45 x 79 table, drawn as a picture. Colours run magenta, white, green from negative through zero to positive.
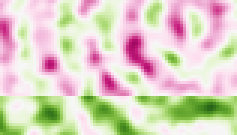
Lone odd cells: none. Histogram: bell-shaped. Seam: horizontal, 70% of the way down, the bottom part higher. Rings: centred on the top right. Mirror symmetry: none.
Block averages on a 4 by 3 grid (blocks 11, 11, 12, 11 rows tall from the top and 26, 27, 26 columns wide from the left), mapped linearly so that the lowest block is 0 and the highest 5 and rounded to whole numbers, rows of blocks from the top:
220 / 102 / 222 / 545
